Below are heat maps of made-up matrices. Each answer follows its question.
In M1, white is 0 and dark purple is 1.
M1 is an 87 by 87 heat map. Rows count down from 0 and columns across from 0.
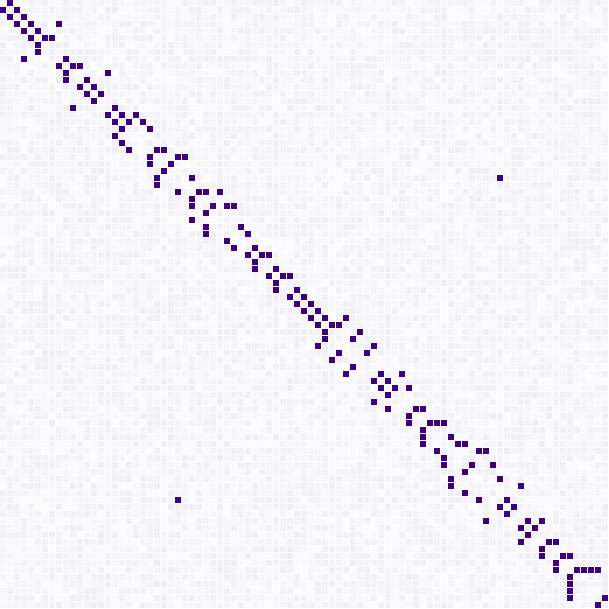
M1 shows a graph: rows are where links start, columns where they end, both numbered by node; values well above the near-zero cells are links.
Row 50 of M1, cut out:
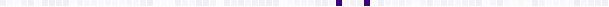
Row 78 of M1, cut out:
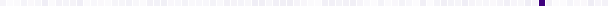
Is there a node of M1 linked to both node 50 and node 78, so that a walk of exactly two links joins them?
no
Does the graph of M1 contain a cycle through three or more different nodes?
yes
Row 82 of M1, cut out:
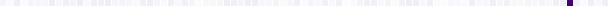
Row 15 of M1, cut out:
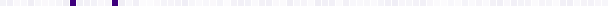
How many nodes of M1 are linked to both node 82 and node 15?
0
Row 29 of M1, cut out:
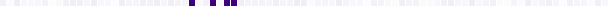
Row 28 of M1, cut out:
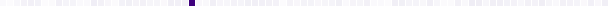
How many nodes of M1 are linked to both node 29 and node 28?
1
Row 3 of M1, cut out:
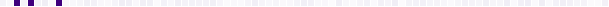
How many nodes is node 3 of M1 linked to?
3
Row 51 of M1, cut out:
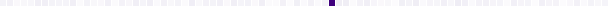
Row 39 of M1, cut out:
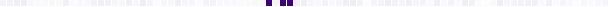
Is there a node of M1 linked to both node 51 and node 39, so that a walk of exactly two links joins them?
no
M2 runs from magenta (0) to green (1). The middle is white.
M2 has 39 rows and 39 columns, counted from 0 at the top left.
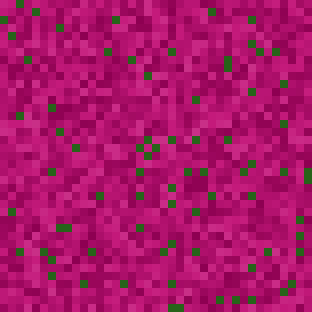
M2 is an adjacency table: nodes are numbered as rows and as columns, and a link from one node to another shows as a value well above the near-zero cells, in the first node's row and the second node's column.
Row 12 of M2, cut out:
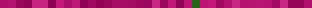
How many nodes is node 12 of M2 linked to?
1
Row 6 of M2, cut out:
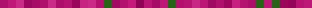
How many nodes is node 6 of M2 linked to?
4
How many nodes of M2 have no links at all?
0
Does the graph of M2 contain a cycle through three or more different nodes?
no
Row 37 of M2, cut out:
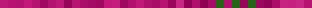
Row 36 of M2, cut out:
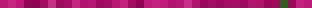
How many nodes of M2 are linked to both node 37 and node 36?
0
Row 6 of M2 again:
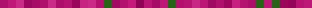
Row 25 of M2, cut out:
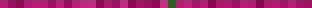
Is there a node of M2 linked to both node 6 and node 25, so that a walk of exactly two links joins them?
yes
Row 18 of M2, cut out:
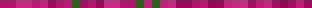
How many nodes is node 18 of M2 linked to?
3
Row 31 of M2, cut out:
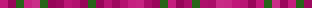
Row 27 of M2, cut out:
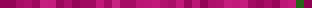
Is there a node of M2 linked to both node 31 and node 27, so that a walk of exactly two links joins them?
yes
